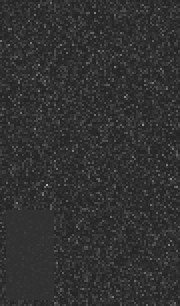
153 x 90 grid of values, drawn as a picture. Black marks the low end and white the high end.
Odd patch: calmer, in the bottom left. Calmest part: bottom left. Stripes: none. Average level on the scale: 20%. Histogram: skewed, a long tail of high values. Slope: none. Grain: fine.
